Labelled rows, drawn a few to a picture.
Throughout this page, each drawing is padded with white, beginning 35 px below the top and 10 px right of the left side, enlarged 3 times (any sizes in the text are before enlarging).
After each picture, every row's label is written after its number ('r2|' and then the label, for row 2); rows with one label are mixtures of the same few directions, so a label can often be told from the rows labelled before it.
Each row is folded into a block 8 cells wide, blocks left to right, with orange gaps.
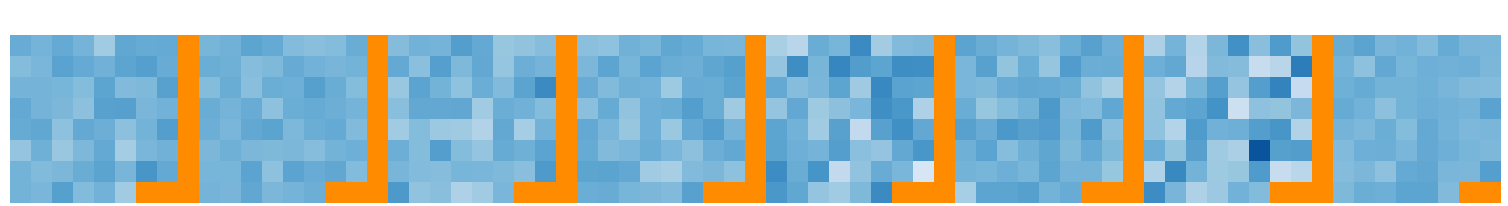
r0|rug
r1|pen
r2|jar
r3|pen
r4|pen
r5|jar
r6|rug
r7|pen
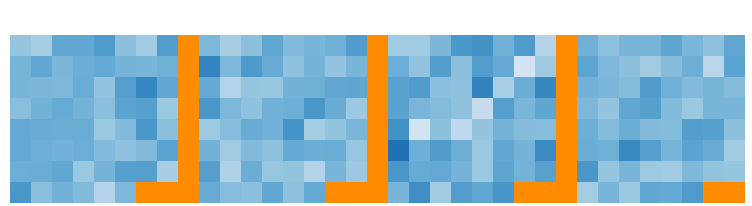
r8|pen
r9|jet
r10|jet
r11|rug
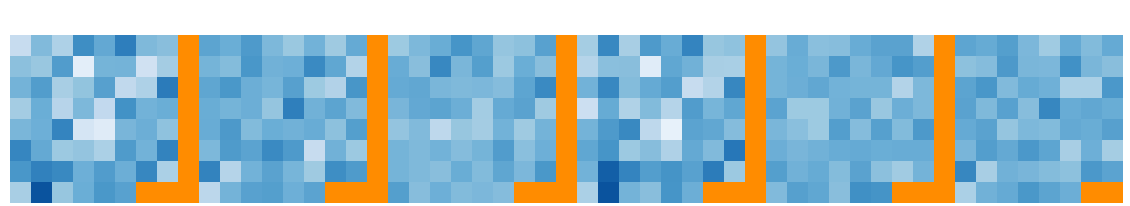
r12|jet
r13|rug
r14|jar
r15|jet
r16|pen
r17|rug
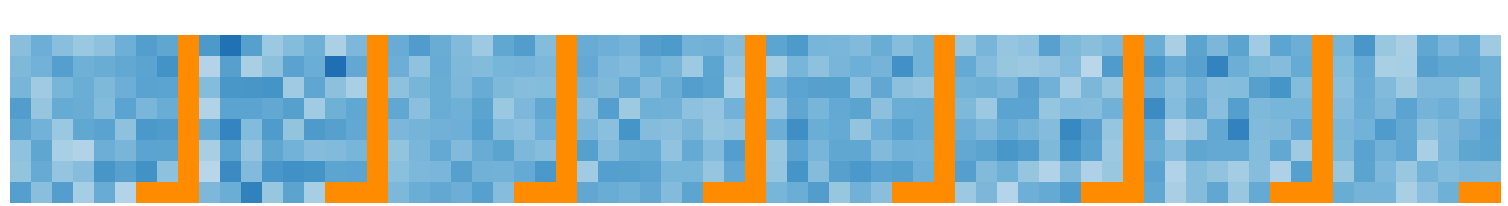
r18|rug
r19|jet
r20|pen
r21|rug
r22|jet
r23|rug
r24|jet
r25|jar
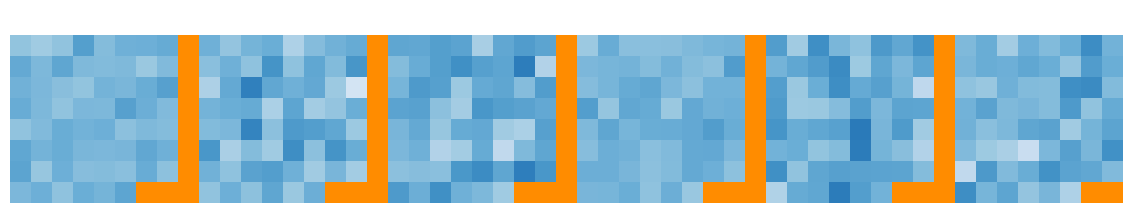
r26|jet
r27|jar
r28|rug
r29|rug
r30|jar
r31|rug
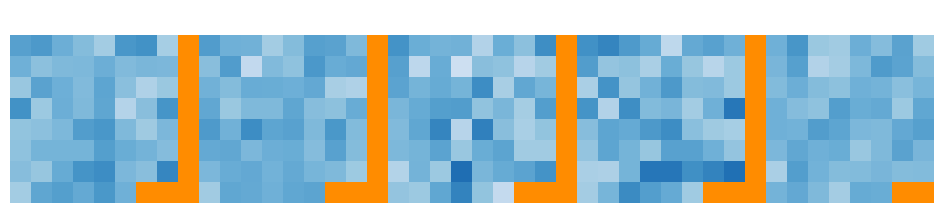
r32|pen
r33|jar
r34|pen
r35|pen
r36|jar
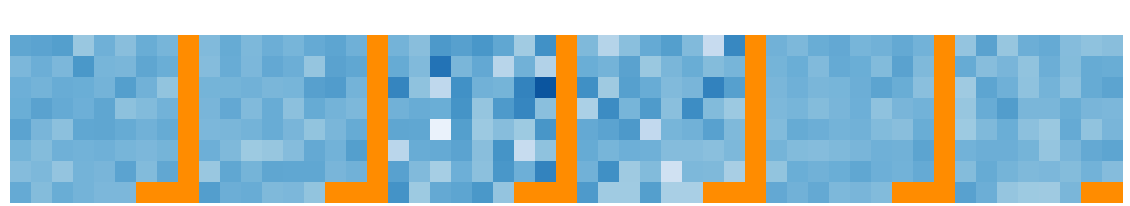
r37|jet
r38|rug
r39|jar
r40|pen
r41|rug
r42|jar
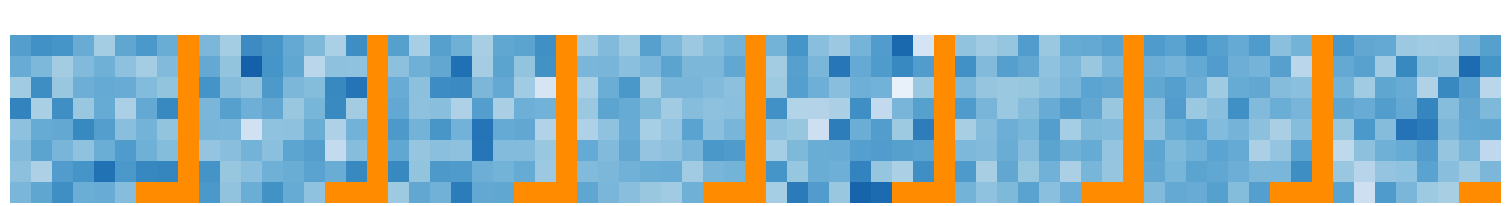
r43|pen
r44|jar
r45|jar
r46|jar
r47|pen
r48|jet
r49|rug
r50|jet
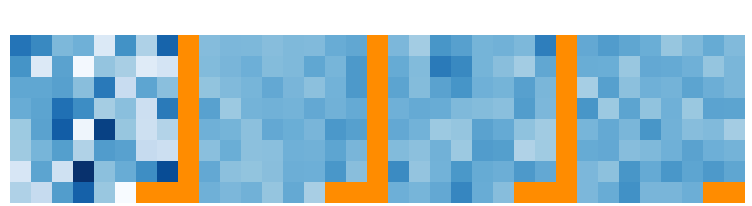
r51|pen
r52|rug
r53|jar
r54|pen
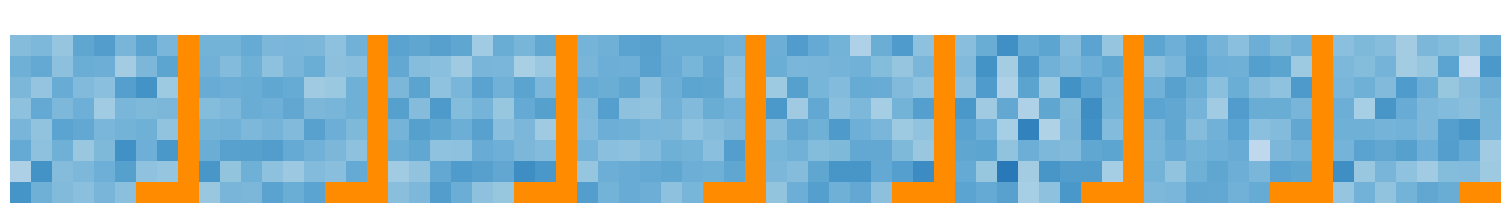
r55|rug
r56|rug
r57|pen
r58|rug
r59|pen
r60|pen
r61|rug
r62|rug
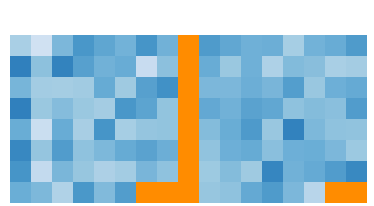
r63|jet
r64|pen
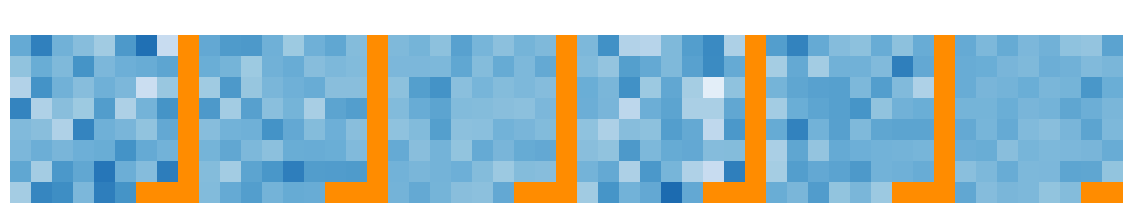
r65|pen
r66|pen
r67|jar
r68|pen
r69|jet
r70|pen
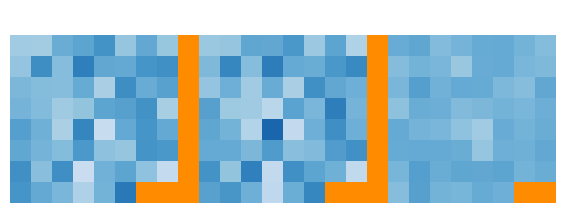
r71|pen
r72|pen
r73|jet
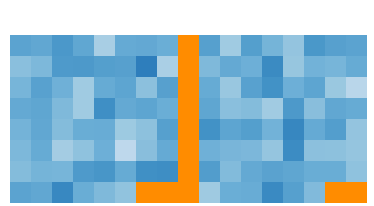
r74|rug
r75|jar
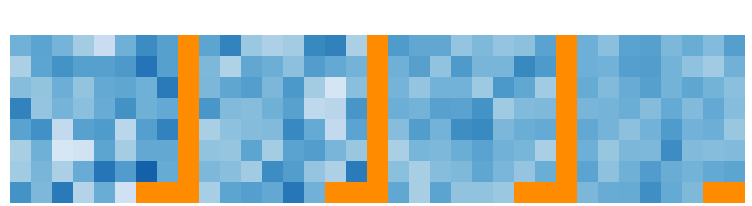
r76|rug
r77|pen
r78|jet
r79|jar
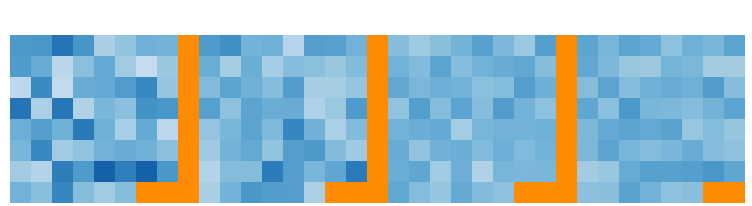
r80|pen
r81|pen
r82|pen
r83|pen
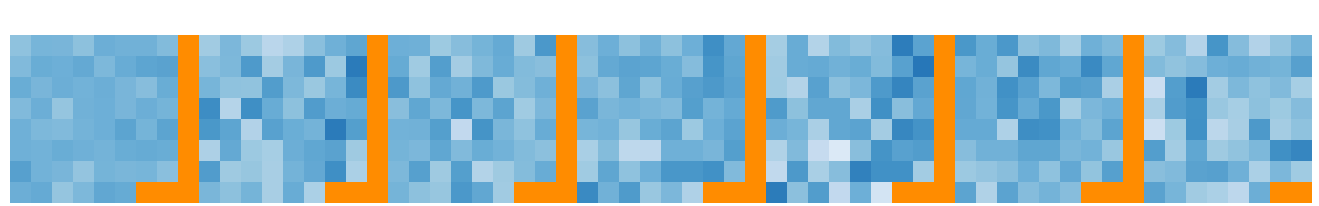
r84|pen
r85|rug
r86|pen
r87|rug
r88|rug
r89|jet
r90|jar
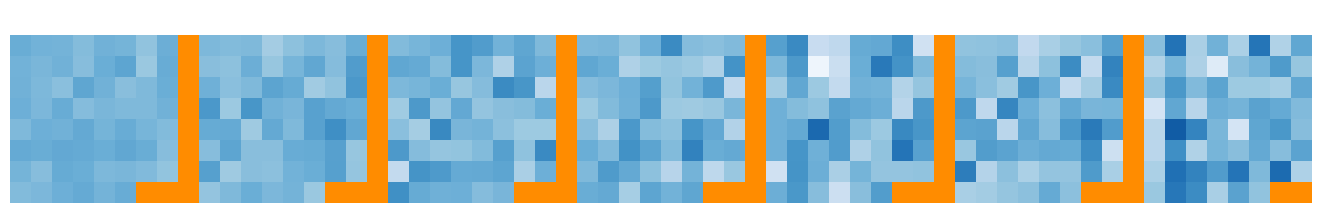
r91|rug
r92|rug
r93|rug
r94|rug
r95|jar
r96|rug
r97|jet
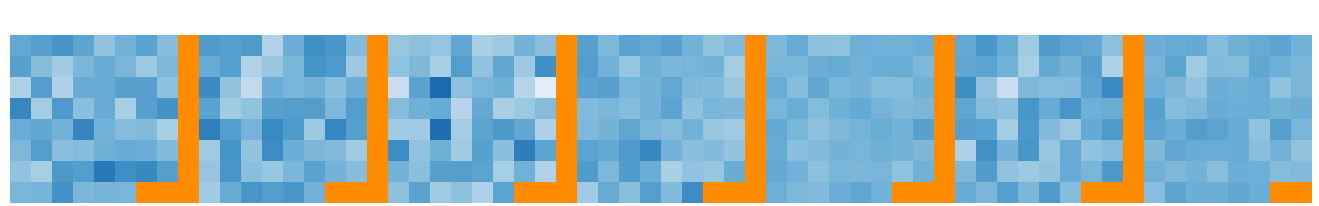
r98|pen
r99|jar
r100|jar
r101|rug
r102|pen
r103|jar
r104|jar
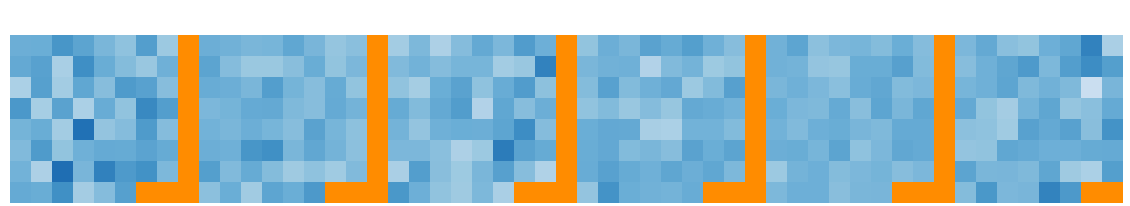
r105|pen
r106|rug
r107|rug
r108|jet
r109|jar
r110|pen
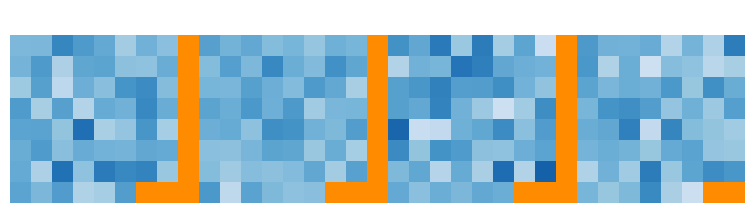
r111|pen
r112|jet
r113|jet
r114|pen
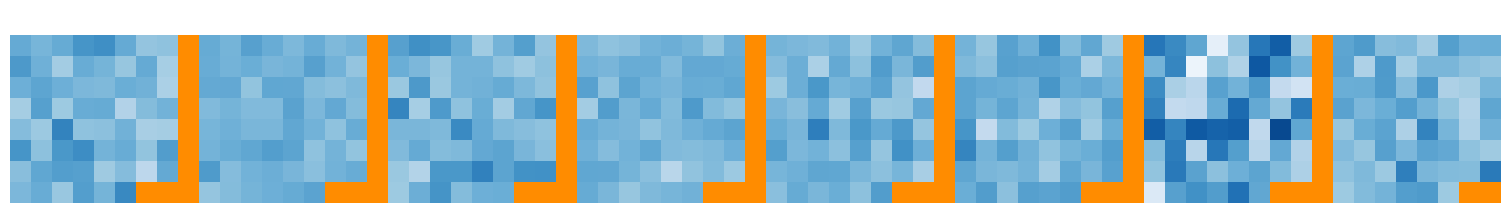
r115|rug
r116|rug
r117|pen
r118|pen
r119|jar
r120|jet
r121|jar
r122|pen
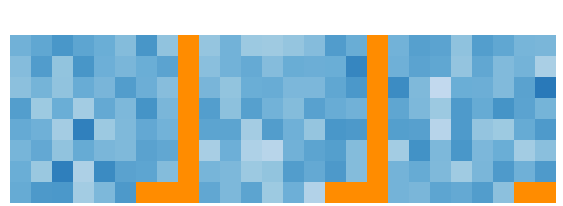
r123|pen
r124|rug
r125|jar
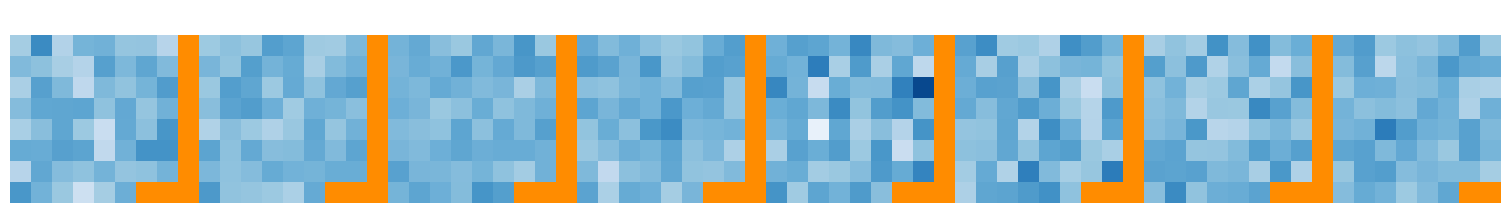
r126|jar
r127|jar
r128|pen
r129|jet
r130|jar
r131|pen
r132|jet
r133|jar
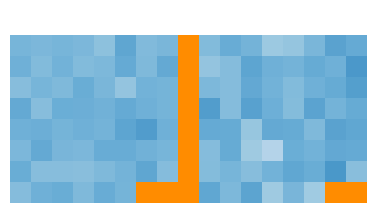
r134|rug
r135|rug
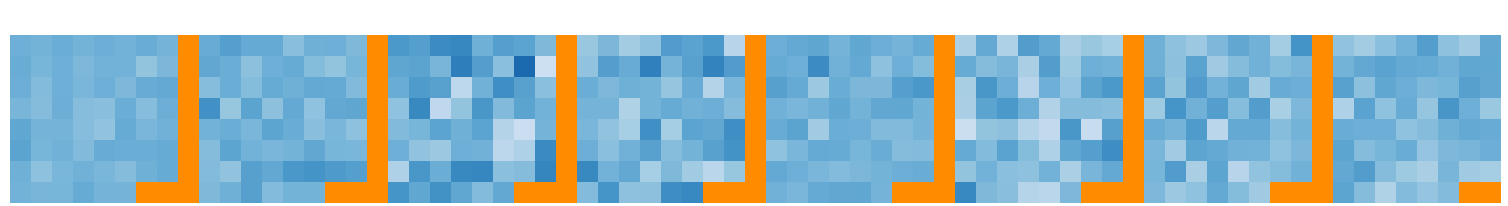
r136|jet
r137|pen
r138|rug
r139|pen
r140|jar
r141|jar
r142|pen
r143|pen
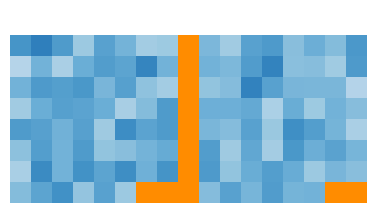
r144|jet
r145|jar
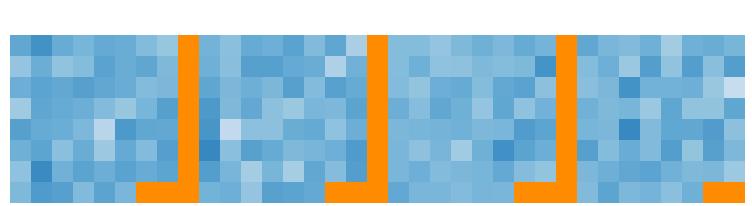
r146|jet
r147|jet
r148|rug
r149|jar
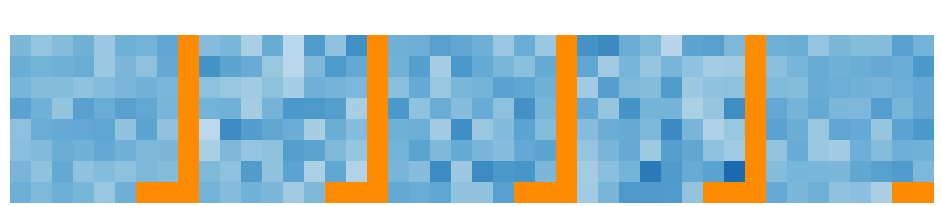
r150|jet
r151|jet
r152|pen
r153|pen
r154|rug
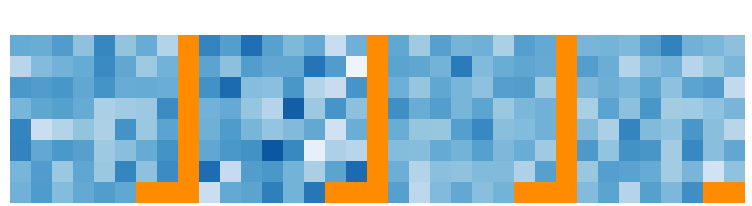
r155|jet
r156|rug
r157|jet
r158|rug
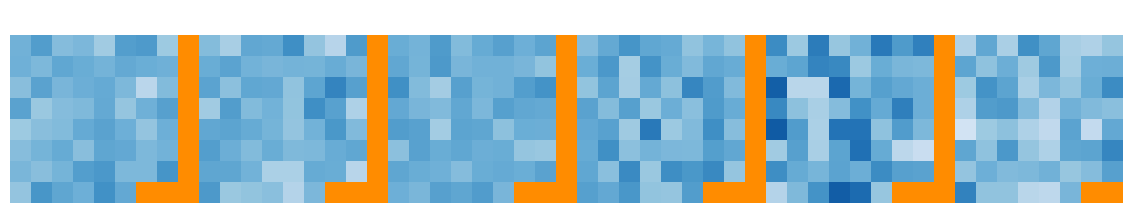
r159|pen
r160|pen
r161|jar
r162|pen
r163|jar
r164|jar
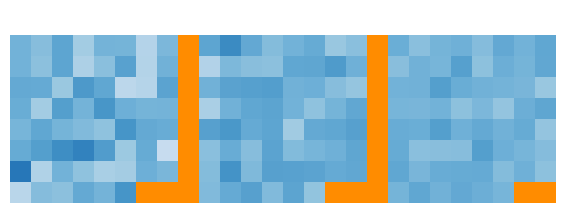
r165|rug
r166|jet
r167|jar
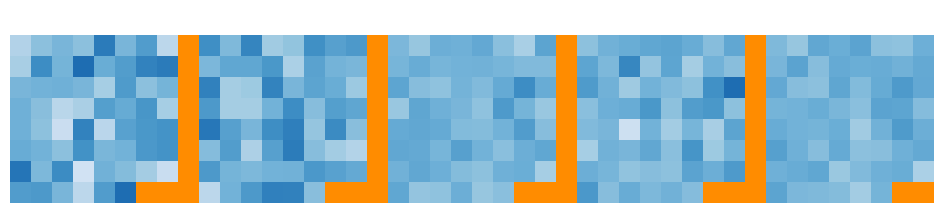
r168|pen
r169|jar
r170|pen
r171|jar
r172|pen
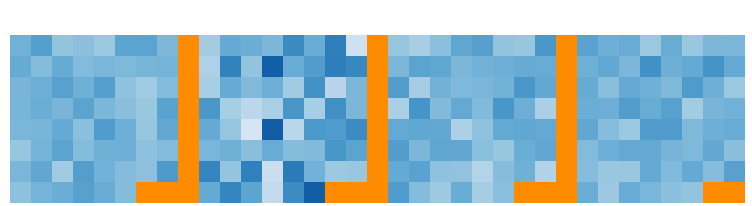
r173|pen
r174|pen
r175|pen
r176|jet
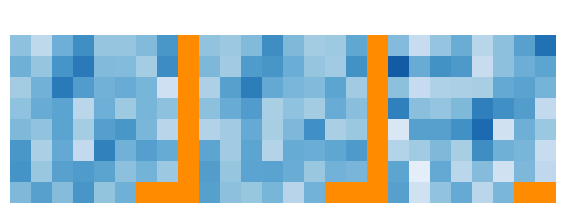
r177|jar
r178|jar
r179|jet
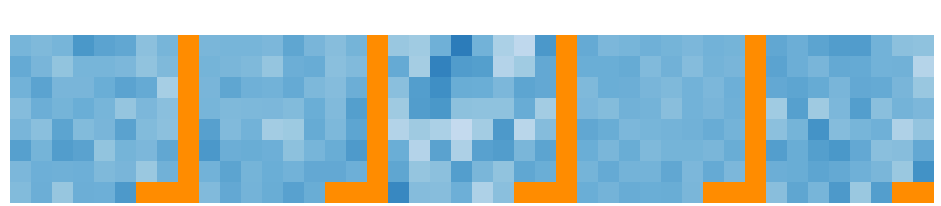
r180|rug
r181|jet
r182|jar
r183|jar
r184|rug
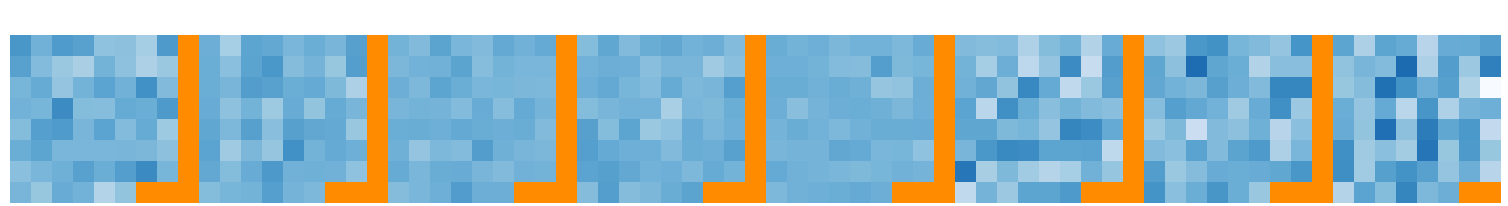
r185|pen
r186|jar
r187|jar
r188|jet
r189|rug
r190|rug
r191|jar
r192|jar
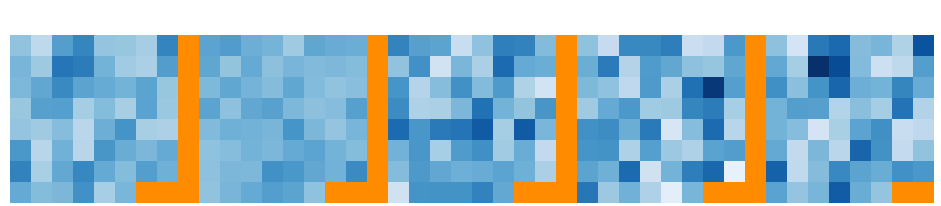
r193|jar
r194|pen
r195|jar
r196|pen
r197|jar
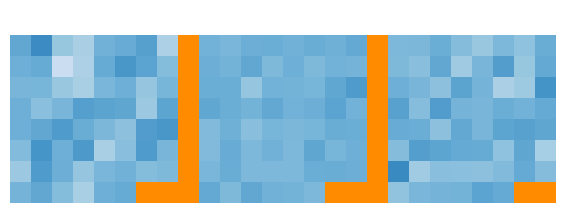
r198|jar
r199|jar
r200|rug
